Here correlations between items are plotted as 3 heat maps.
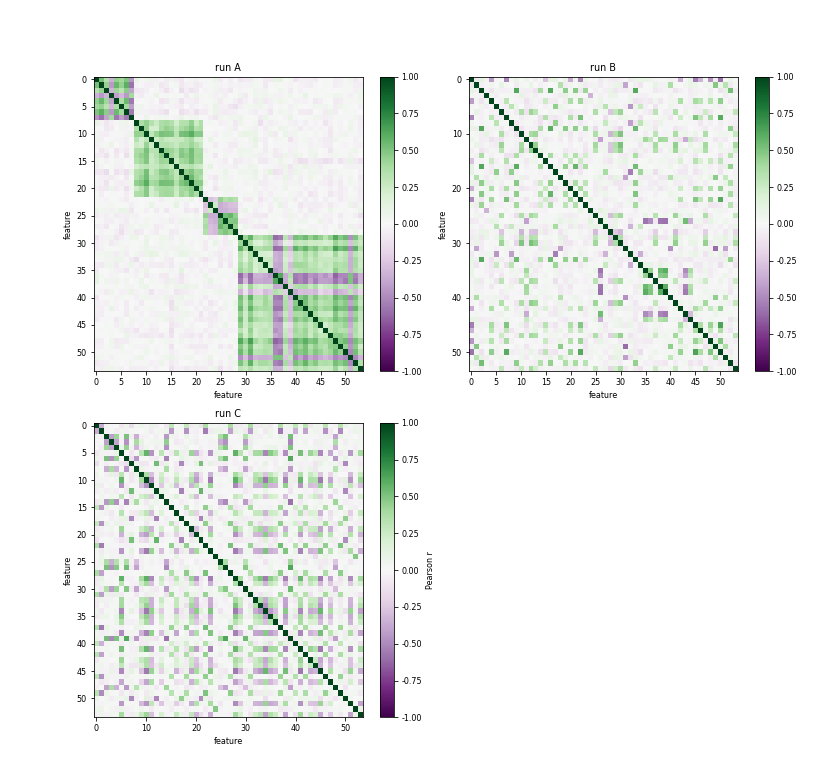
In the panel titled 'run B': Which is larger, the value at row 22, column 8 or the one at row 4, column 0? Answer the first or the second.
the first
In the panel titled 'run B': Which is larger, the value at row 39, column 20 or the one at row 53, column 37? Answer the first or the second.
the second
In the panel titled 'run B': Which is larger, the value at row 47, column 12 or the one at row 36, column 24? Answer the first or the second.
the first
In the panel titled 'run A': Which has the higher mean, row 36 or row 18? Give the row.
18
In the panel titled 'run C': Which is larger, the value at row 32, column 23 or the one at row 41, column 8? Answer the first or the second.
the second
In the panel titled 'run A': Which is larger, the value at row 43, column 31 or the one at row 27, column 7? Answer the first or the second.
the first
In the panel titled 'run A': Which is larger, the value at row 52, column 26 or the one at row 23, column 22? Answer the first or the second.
the first
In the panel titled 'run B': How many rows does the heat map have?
54
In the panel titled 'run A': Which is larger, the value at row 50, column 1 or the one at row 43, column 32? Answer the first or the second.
the second
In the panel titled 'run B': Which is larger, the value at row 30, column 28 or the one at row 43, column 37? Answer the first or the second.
the second
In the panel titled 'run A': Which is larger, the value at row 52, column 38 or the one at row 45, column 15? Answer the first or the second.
the first
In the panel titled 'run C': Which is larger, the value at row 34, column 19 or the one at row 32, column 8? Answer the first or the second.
the second
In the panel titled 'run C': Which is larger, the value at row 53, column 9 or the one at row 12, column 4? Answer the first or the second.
the first
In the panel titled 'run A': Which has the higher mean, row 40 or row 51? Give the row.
40
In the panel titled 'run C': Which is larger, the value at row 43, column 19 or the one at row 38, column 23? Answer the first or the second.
the second
